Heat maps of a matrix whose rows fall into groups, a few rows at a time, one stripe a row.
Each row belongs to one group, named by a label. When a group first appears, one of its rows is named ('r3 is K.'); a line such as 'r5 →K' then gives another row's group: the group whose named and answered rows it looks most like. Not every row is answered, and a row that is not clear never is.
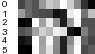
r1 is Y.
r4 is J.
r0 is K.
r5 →J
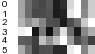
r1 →Y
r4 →K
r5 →Y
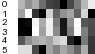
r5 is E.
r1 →E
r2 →J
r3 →J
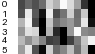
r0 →K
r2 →E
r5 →E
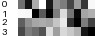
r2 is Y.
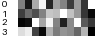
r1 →K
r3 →E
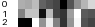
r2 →J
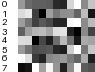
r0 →Y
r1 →E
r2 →Y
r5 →Y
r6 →E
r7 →J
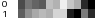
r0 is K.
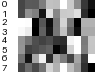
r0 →K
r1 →K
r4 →Y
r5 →Y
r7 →K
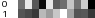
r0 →E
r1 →K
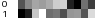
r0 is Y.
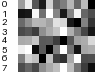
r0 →E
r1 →J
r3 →K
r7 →K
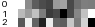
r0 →E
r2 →E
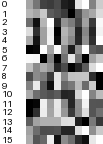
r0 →Y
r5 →J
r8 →K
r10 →Y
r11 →J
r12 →J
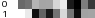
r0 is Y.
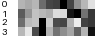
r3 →E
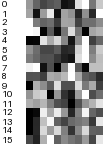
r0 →Y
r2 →E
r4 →J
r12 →J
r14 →J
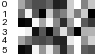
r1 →E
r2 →J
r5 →J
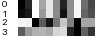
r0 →J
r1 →J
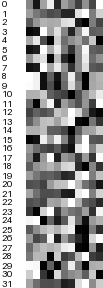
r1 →Y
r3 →J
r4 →E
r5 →J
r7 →J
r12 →K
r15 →J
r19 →Y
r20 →K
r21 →Y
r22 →K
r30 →E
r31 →Y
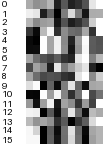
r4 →J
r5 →J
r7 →K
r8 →Y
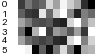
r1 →K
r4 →Y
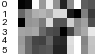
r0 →J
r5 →Y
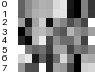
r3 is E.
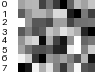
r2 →E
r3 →K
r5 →Y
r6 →E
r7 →J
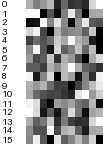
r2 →J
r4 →K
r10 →Y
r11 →E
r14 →K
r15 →E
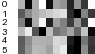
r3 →E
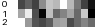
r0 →K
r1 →E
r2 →E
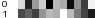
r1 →K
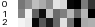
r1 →E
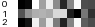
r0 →J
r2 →J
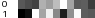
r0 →K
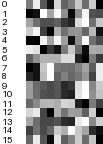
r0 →E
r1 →J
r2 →Y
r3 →E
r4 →J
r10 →Y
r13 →Y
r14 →K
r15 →E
